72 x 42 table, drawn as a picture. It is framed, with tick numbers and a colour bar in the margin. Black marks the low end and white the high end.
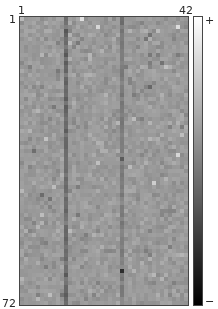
Histogram: skewed, a long tail of low values. Average level on the scale: 60%. Odd lines: columns 12 and 26.
